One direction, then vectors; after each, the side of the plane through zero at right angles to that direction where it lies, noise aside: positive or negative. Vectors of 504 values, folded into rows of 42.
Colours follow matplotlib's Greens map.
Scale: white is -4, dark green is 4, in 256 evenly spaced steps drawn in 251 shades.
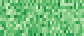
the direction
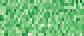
negative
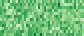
positive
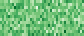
positive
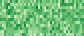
negative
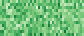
positive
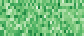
positive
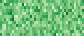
negative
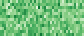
positive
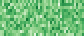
negative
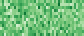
positive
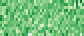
negative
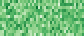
negative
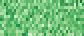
negative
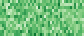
positive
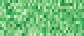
negative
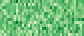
negative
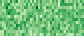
negative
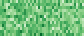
positive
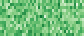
positive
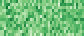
negative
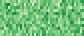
negative
